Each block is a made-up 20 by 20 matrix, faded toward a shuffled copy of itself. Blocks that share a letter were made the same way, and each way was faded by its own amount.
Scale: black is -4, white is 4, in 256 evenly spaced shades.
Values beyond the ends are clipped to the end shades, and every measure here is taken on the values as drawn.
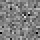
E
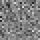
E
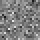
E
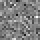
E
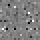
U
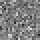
E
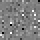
U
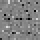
U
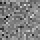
E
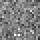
E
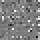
U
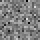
E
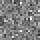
E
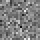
E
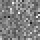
E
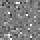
U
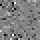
U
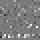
U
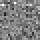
E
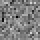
E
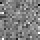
E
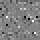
U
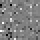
U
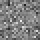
E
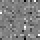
U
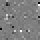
U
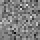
E
